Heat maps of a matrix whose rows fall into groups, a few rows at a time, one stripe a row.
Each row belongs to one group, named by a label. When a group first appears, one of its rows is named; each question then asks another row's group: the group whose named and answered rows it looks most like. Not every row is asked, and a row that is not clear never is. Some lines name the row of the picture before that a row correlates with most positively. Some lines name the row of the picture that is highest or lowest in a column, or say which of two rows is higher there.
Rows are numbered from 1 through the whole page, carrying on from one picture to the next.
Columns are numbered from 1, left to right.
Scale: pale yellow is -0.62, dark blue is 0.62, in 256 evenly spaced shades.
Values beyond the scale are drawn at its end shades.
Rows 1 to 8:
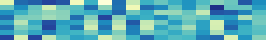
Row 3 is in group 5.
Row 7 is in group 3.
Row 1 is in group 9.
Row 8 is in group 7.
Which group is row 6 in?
3
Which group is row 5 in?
3
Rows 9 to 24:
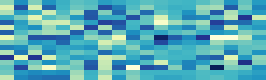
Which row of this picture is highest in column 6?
15
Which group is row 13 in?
5
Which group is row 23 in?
9
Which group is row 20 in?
7
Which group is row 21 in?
9
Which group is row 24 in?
9
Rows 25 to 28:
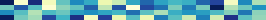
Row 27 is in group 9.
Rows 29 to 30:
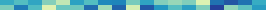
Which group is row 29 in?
5
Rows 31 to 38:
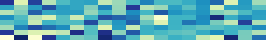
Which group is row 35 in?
9
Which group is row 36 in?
9
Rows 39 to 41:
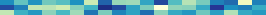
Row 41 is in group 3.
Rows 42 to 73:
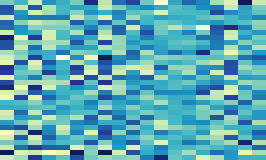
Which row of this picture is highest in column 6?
72
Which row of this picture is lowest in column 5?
53
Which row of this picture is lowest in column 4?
72
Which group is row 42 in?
9
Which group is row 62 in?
9
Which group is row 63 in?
5
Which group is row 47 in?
5
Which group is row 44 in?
5
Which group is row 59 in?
7
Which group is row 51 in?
7
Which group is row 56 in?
3
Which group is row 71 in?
9
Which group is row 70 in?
9
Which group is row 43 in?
7
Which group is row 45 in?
9
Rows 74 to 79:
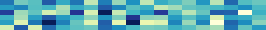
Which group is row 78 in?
3
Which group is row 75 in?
5
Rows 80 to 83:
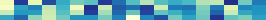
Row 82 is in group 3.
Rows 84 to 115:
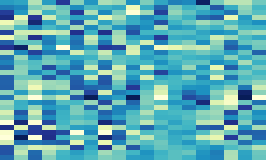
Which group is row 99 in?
3
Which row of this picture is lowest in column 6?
110
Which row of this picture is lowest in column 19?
103
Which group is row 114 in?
7
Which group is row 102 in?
9
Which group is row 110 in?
9
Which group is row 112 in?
9
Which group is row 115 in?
7
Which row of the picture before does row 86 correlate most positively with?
83
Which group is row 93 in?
5
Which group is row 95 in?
7
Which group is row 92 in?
3
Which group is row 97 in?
3
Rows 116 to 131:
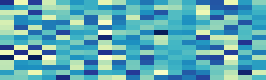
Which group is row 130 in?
9
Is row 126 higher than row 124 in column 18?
No
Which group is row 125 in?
7
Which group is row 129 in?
9
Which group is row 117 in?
5
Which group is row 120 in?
9
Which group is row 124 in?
9
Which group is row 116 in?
7
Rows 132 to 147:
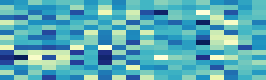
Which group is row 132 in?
5
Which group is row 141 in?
9
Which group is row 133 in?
9
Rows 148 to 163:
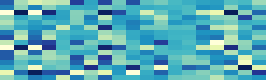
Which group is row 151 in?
9
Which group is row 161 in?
9
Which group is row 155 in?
7
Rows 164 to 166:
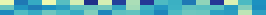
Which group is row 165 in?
9
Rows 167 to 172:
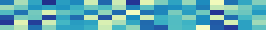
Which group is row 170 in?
3
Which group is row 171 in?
7
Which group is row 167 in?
3
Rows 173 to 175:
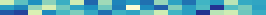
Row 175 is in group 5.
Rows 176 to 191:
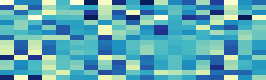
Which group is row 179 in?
9
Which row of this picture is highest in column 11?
176
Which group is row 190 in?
5
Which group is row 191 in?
7
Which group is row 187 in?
7
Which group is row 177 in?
7
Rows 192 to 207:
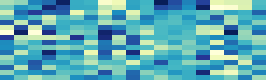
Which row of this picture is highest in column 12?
192
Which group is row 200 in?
3
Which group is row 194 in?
9
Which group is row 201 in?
5
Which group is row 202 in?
3
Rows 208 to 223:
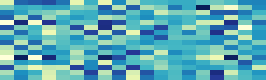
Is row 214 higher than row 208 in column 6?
Yes
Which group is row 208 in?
9
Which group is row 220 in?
9
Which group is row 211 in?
7
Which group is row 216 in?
7
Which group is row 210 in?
5
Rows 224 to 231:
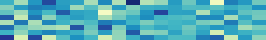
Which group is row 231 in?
7
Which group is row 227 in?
7
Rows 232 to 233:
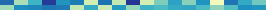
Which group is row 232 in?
3
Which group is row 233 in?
9
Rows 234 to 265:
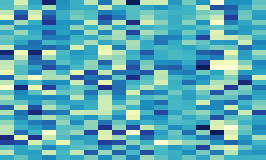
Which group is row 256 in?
9
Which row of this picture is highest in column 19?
256
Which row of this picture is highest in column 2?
251
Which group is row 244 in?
7
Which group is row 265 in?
3
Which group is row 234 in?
3
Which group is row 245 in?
7
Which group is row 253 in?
9
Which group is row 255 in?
7
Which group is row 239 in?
9
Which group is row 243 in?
9
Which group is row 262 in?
5
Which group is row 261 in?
7
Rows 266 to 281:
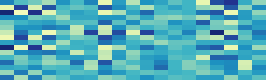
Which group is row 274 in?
5
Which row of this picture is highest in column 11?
272
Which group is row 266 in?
5
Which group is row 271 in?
9
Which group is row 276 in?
9
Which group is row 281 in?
7
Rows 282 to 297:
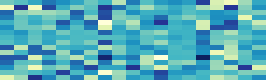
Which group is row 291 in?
7
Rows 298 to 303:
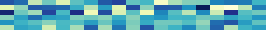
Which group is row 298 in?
5
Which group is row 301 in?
9
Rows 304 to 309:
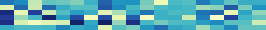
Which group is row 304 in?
5
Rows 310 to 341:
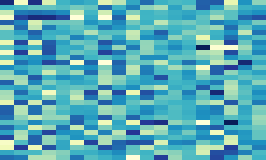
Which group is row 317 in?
5
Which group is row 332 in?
7
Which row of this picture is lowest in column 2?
310
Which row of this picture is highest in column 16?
328
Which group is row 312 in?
9
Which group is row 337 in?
7
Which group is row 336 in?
3
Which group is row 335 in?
5
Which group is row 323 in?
5
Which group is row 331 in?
7
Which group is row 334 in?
5
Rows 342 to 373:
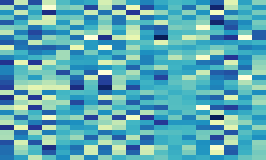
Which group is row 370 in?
7
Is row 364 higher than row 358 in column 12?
No
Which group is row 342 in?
7
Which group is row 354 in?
7
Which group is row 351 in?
9
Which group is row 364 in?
3
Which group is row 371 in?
3
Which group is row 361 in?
7
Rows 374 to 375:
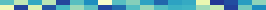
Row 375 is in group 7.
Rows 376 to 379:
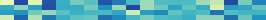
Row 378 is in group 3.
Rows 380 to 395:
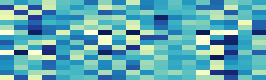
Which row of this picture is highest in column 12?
383
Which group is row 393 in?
3
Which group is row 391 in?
5
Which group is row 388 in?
5
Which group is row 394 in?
5
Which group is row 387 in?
5
